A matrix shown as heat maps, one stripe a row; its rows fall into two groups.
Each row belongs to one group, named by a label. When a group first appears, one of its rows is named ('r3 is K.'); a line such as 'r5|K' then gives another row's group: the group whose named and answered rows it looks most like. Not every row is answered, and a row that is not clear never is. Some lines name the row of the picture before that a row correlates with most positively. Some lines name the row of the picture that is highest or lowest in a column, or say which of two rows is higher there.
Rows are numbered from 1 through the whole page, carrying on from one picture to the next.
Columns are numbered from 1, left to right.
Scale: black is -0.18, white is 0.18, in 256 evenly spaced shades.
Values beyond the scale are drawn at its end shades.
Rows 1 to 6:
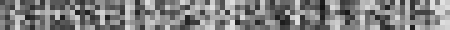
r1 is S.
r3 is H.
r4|S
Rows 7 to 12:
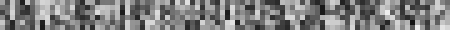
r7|H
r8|H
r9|H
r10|H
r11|S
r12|S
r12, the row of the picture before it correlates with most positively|5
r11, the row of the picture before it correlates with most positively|5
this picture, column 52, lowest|12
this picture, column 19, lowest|12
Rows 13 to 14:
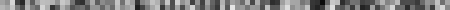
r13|H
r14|H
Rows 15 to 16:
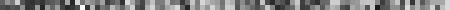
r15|S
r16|S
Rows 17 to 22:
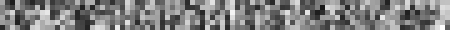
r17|S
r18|S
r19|H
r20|H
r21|H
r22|H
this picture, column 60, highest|17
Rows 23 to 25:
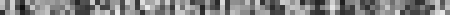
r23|H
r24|H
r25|H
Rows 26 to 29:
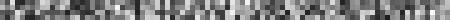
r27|H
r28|S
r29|S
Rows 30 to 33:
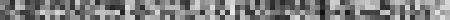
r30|S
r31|S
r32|H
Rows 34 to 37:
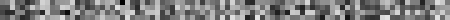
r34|H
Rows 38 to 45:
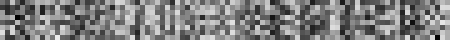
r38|H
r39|S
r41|H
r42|S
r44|H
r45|S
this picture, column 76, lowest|39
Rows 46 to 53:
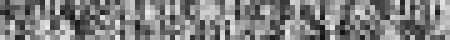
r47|S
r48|S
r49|S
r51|H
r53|H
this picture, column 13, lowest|48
